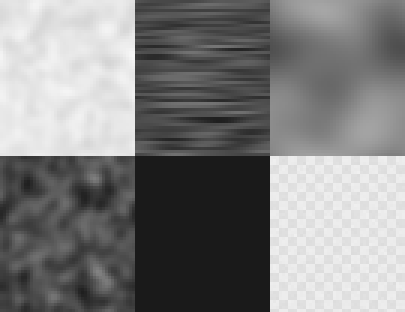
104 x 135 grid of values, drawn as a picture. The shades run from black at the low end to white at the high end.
The table splits into 2 rows of 3 panels. Panel 1,1: very high, blotchy, faint in contrast. Panel 1,2: low, streaked across. Panel 1,3: middling, smooth. Panel 2,1: low, blotchy. Panel 2,2: very low, flat. Panel 2,3: very high, checkered, faint in contrast.
